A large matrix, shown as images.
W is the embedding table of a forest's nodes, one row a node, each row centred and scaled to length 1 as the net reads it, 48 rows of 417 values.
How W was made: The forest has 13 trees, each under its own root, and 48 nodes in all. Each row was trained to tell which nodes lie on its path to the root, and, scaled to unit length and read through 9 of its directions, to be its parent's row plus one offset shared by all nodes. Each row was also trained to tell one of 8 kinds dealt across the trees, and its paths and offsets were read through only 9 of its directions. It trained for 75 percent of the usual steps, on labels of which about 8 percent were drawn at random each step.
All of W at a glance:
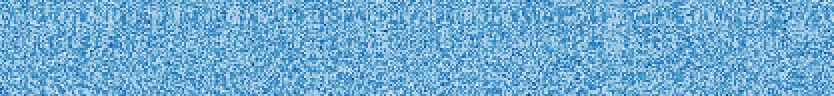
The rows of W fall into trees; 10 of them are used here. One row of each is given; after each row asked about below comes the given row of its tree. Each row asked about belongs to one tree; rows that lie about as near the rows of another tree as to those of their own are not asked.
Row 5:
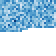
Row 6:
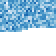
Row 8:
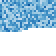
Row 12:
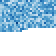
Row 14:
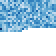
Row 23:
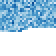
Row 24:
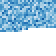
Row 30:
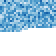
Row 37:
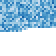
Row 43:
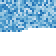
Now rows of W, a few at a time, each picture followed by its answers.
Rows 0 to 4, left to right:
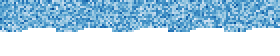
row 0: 23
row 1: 5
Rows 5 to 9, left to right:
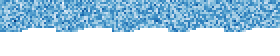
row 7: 6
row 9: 24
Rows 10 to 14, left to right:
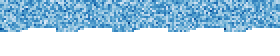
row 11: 14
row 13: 24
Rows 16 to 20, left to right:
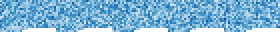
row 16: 14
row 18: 23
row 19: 43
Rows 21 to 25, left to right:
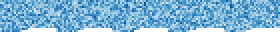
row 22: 43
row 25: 12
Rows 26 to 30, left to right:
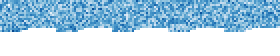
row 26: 8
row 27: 37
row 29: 14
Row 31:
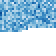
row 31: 6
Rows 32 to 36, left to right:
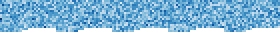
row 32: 12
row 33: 23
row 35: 14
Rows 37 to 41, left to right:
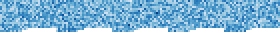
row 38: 8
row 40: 5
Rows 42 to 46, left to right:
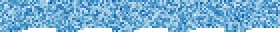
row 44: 23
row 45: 12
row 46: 12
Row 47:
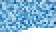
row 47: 24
